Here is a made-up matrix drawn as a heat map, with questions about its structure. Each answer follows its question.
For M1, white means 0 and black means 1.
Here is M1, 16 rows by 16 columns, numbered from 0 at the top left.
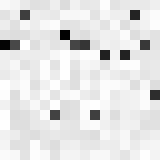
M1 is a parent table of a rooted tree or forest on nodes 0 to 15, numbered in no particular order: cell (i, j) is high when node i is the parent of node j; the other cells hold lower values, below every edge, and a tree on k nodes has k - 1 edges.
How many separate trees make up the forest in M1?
3
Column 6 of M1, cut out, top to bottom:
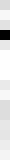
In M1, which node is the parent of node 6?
3
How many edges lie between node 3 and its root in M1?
0
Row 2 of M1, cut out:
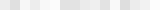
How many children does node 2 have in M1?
0
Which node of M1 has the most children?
4
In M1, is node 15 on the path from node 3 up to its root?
no
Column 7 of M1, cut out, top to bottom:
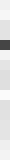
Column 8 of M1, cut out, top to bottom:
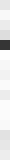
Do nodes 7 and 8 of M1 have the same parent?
yes
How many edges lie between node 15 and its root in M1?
2
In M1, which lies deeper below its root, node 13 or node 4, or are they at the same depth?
node 13
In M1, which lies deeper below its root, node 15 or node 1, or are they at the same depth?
node 15
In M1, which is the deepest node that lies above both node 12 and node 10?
5
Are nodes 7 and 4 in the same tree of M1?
yes
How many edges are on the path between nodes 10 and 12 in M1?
2
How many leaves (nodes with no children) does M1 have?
10
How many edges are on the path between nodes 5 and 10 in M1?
1
